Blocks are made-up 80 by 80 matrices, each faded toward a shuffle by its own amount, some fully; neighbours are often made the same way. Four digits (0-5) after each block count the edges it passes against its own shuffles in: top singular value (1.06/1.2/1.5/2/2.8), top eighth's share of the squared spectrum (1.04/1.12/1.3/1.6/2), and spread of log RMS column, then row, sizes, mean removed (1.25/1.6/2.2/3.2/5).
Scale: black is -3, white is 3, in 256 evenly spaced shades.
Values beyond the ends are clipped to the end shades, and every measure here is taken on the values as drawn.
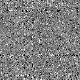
1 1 2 2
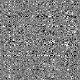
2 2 3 3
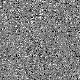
1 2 2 2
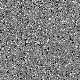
0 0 1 0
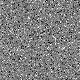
1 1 0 0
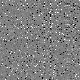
4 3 1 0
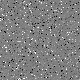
0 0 0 0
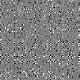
4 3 2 2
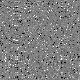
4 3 1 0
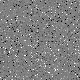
2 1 0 0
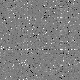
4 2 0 1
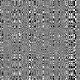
5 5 4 3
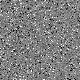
2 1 1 0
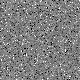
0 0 0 0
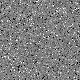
0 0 0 0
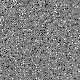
1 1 0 0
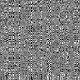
4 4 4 2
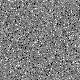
0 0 0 0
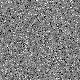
0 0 0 0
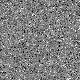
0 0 0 0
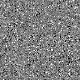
1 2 2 2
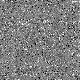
0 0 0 1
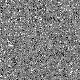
0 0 1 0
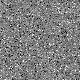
0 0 0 0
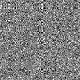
4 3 2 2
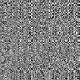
5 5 3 3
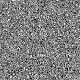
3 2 0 0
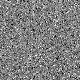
2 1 0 0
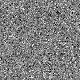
3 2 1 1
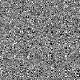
4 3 2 2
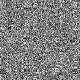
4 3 1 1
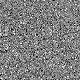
3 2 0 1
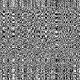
5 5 3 3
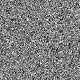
3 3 1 1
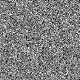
3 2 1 0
